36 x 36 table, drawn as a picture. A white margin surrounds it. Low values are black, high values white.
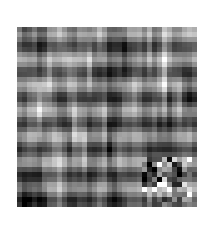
Stripes running across repeat 7 times from top to bottom. The histogram is bell-shaped. Values change most from cell to cell in the bottom right. There is no overall slope. An odd patch, rougher than its surroundings, sits in the bottom right.
